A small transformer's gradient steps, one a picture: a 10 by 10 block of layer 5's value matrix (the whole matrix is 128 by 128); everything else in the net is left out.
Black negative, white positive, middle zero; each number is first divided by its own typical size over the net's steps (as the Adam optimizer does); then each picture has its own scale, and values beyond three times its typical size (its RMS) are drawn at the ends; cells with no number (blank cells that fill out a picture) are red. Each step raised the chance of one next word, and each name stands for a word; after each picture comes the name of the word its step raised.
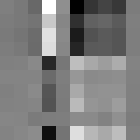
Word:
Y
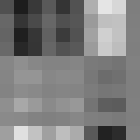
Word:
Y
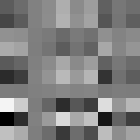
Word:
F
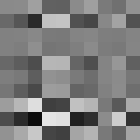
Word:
F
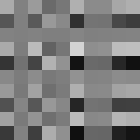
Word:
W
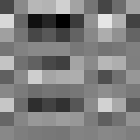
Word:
W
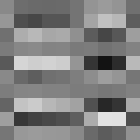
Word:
F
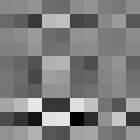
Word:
F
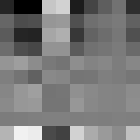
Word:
Y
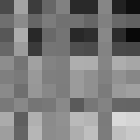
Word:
Y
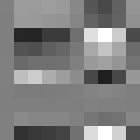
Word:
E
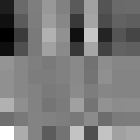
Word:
Y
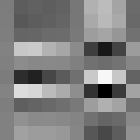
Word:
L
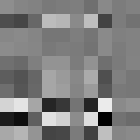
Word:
F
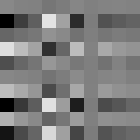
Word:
W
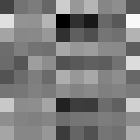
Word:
W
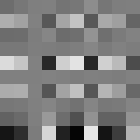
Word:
E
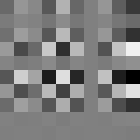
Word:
L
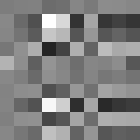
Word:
W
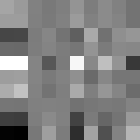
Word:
E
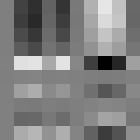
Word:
Y
